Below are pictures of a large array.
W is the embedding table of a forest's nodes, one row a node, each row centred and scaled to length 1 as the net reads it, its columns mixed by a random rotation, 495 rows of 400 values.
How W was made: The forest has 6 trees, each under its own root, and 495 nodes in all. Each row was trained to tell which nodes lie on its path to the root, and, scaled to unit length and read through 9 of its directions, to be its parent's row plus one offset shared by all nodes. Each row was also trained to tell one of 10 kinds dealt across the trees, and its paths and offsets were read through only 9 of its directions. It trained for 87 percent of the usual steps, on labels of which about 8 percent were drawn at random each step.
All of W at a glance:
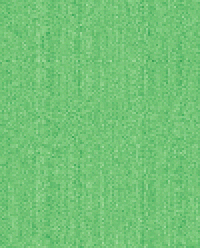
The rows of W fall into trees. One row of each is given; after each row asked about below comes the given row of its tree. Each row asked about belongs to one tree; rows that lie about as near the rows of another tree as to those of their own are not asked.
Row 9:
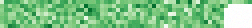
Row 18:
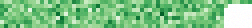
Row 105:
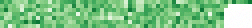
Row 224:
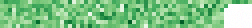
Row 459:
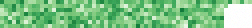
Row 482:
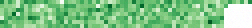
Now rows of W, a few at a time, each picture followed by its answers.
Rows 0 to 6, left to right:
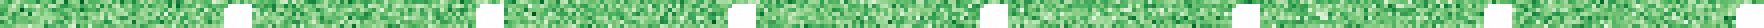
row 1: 224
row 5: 224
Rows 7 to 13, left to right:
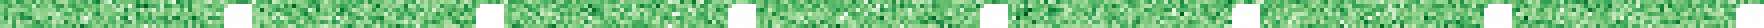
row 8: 224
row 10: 9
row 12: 9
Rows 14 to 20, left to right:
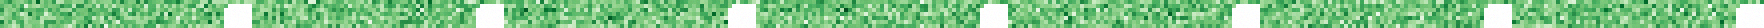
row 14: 224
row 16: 224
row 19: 105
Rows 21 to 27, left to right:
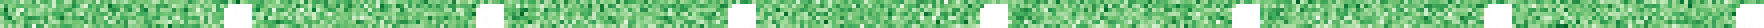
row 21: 105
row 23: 9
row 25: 9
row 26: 9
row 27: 9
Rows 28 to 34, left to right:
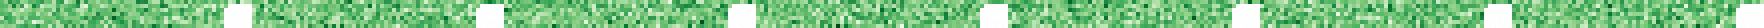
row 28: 459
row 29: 482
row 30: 9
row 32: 9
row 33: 105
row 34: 9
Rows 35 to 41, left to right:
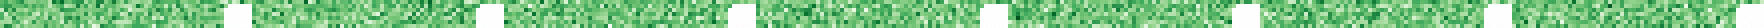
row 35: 9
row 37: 224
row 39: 105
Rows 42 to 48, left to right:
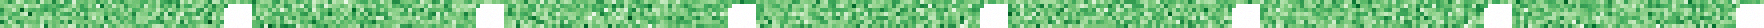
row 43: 459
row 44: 105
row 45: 9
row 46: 224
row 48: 9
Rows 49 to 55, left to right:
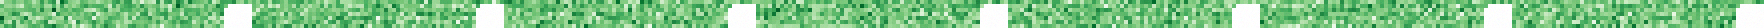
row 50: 459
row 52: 224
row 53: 459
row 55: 105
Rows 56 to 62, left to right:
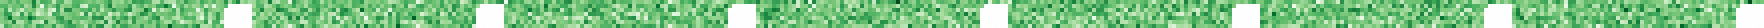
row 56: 482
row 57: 105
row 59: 459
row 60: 9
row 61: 18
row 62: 105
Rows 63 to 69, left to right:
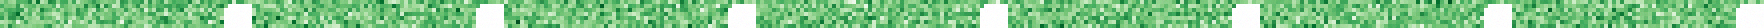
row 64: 105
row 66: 459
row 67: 224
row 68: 9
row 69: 459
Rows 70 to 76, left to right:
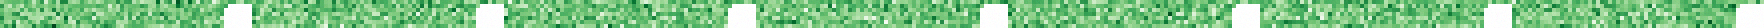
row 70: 9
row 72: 105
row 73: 105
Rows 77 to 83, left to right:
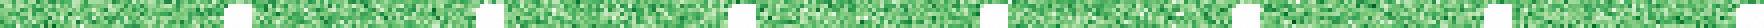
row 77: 224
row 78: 459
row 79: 482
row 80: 9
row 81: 9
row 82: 105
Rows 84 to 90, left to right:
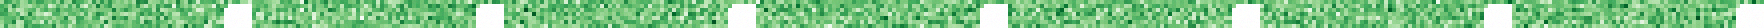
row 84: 9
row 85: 9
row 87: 224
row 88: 224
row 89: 105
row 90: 105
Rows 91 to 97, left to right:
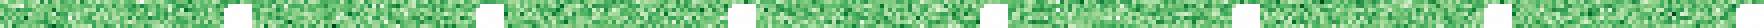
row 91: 105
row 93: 224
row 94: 224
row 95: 9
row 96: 224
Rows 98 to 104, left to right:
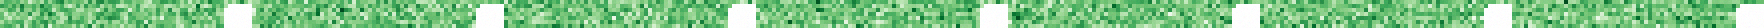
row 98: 224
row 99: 482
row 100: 9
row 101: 9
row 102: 482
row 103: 224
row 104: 9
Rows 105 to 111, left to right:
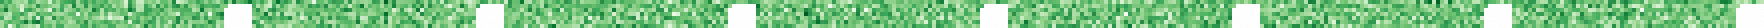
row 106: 482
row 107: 9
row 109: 105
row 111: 224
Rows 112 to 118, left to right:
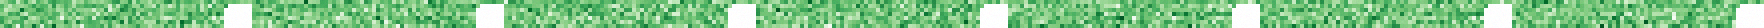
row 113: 9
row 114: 9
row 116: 459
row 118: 482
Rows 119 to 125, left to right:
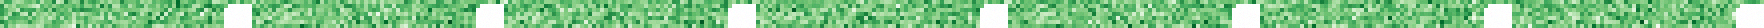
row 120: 9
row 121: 224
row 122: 224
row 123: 9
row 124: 224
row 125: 224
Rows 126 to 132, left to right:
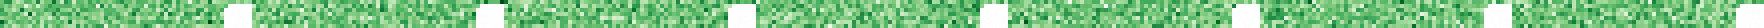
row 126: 224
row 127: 105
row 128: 105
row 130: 459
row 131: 459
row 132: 482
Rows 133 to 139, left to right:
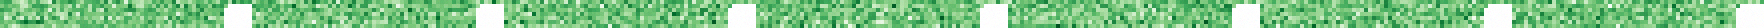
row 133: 224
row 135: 224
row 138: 224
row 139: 459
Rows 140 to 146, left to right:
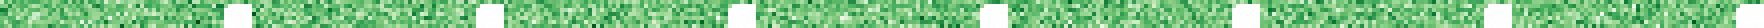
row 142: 224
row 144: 9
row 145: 224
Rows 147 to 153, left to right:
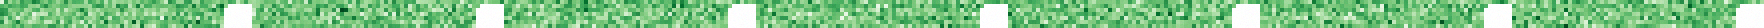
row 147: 9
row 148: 482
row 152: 224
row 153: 9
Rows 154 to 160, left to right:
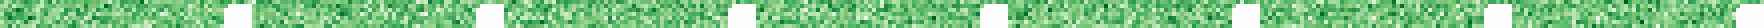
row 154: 482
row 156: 224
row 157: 9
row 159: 105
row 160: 224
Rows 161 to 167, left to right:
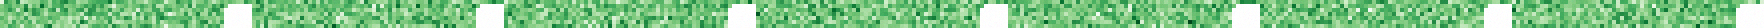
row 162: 9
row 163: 105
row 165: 224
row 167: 224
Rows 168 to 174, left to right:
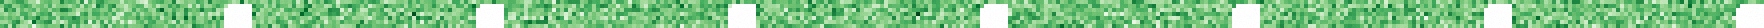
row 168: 105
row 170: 224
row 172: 482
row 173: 459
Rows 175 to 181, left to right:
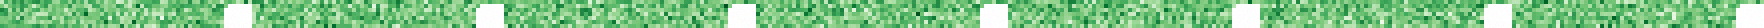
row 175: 9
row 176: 459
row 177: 9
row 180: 9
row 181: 482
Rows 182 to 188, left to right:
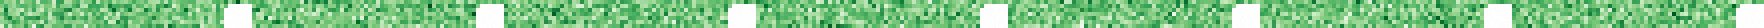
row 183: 9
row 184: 224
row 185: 459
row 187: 9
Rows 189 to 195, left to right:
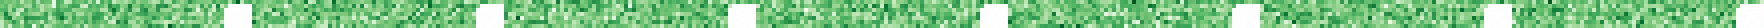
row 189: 105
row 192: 482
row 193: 482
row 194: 105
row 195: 224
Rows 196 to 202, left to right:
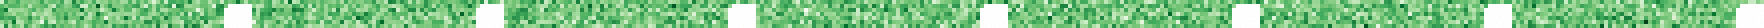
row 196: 9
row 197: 224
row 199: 482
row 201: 105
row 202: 459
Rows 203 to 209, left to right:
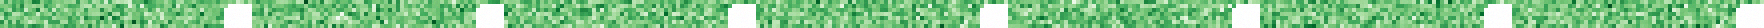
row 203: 459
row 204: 224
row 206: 9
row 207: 459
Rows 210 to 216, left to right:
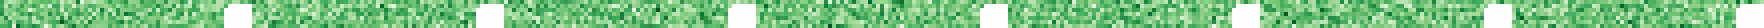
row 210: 459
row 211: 459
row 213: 459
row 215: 105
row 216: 482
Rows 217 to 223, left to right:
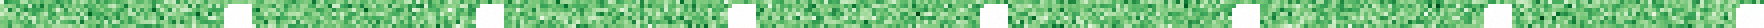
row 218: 9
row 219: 9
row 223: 482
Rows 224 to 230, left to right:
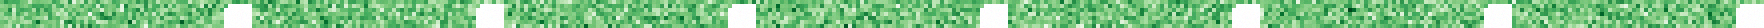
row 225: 459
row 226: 105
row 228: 224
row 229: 482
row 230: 224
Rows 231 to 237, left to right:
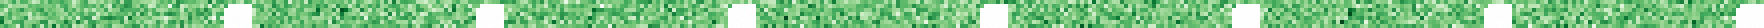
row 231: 224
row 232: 482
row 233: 459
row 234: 482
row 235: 459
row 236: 459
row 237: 224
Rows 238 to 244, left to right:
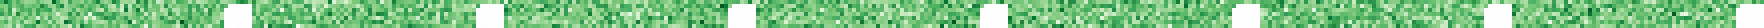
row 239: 459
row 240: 9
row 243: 459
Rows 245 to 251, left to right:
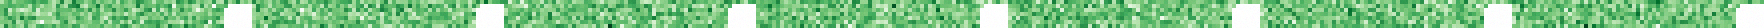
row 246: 482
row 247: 105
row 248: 9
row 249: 459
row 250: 459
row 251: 459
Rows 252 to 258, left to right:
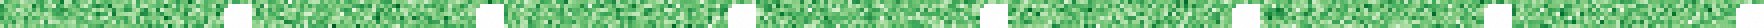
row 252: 9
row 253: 105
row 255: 459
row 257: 105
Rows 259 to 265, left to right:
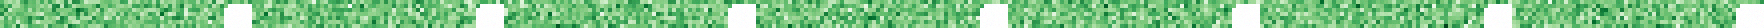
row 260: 482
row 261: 482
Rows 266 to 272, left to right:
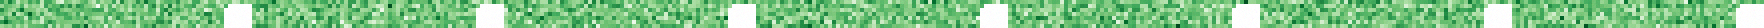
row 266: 459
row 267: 9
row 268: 482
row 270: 482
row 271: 224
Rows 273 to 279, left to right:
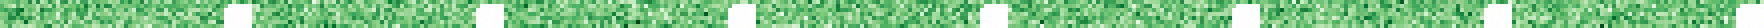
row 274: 459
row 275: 459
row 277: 105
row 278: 224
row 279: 224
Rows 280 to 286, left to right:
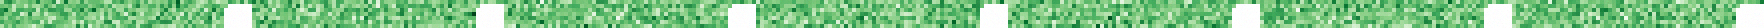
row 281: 459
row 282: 105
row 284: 482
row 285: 9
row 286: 105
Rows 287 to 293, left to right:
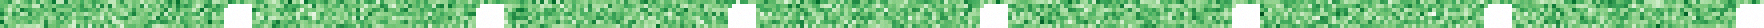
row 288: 224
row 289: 459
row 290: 224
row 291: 224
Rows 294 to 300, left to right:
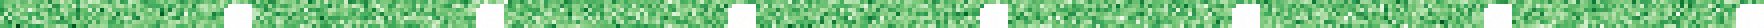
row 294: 459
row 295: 459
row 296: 9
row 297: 224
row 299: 224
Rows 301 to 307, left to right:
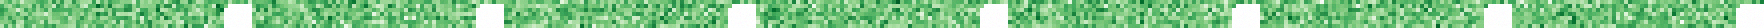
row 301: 9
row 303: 18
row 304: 459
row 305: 482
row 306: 482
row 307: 105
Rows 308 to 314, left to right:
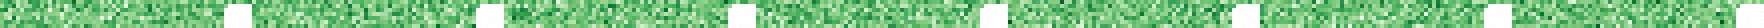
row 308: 9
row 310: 105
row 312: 224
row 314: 459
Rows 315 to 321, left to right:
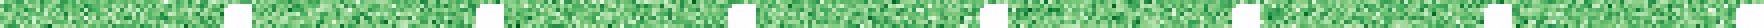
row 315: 9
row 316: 224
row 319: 224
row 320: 105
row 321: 9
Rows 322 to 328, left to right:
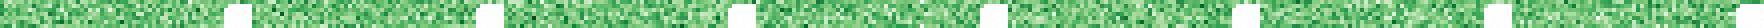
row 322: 224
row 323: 224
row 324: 482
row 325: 9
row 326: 224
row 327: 459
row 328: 9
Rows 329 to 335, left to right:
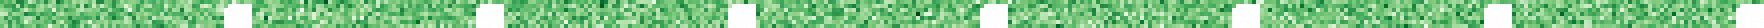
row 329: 459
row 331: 9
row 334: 224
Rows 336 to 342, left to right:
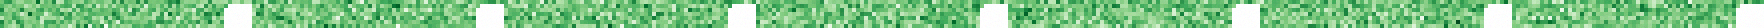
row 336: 224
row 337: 482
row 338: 105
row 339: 224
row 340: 9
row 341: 9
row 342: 224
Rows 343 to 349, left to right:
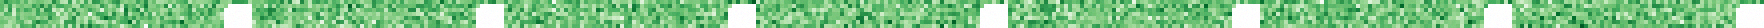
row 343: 224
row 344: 9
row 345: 105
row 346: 224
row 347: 224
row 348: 482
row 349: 482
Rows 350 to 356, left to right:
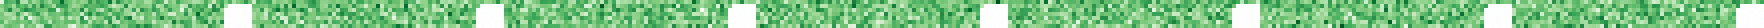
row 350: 224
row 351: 224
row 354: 9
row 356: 105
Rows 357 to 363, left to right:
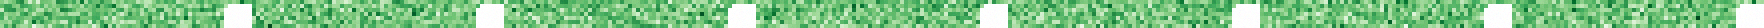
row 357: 105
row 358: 459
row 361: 224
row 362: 224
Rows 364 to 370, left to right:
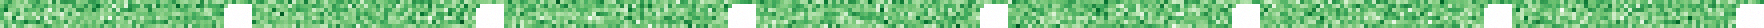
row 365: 224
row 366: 9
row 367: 224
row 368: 9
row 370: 9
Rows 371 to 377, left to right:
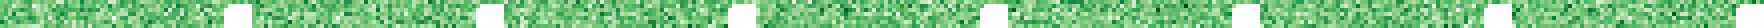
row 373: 9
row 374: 482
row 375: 9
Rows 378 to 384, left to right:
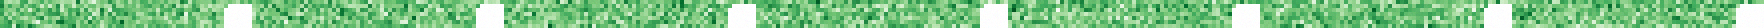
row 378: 459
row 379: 459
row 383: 459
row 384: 9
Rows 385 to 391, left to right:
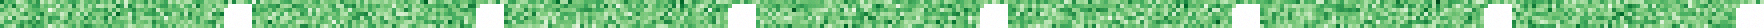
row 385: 459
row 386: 224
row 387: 9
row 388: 224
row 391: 459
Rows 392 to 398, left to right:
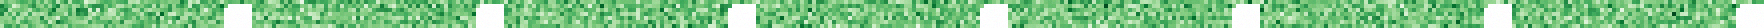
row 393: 224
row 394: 9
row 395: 9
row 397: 224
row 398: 9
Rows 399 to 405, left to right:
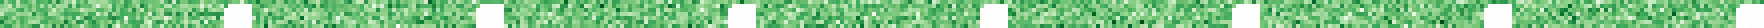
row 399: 459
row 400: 9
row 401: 9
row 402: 105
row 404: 224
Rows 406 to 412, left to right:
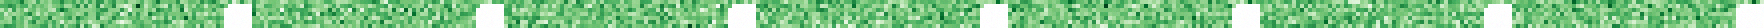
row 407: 224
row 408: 9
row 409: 9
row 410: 9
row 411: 459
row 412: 9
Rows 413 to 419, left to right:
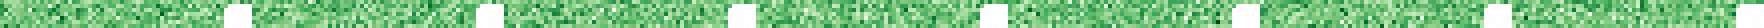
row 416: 482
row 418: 9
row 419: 9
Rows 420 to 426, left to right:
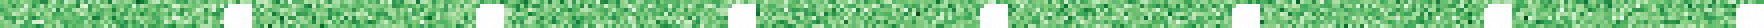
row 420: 459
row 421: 482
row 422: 459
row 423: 224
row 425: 224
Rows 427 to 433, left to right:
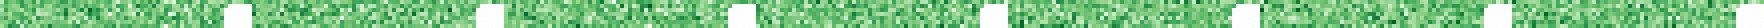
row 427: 9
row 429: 482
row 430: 9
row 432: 224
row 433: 459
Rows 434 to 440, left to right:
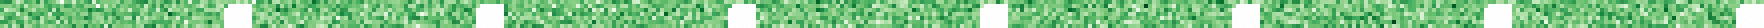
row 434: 459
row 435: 9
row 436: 224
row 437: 9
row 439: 459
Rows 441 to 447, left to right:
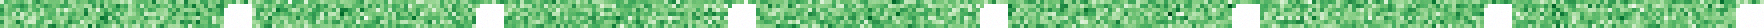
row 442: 105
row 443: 459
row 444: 459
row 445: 9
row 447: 224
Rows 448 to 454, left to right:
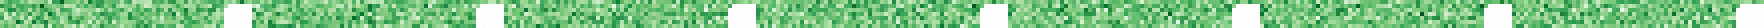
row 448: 224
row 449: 459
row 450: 224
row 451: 9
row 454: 224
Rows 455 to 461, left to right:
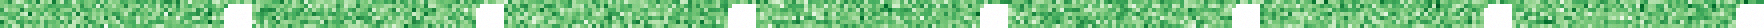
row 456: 459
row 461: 105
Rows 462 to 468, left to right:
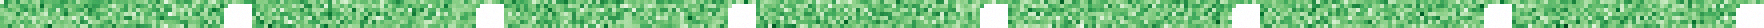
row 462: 9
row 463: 459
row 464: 224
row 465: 459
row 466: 224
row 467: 9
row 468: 224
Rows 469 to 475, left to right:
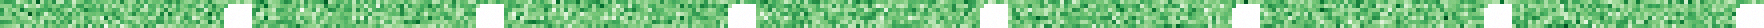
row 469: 224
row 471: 9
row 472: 224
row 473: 482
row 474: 9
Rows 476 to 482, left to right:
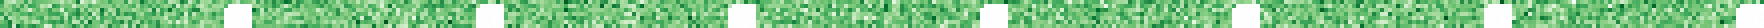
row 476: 459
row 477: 9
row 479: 105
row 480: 459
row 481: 9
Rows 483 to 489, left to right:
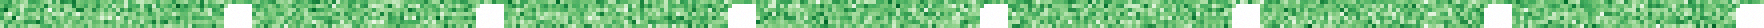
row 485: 9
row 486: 482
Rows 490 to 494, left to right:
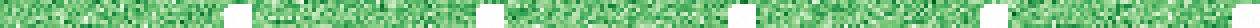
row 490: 224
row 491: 224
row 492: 105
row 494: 482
